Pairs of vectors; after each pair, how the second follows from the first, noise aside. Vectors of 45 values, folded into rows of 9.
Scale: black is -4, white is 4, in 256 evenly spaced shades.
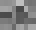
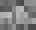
negated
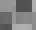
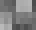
negated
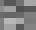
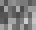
shuffled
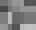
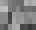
negated
